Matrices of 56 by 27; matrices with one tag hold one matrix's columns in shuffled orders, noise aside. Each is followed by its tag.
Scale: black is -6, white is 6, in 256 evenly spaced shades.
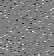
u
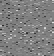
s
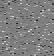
u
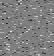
u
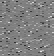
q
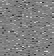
q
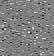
s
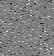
u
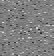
s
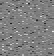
u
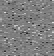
s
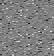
u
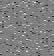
q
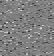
s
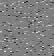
q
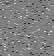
u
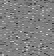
u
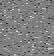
u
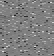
q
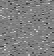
u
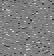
u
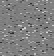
s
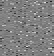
q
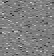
q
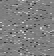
s
